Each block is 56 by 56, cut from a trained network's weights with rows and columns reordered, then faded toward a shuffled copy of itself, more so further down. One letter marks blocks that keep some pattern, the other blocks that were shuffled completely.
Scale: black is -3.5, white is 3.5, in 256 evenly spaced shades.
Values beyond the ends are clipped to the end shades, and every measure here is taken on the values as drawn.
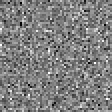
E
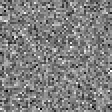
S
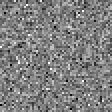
S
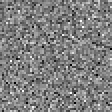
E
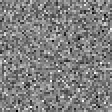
S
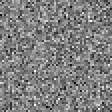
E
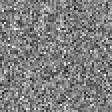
E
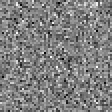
E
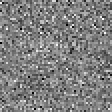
E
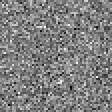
S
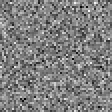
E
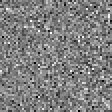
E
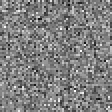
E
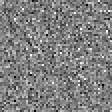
S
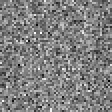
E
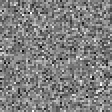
E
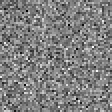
S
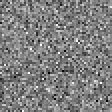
S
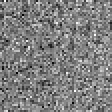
E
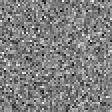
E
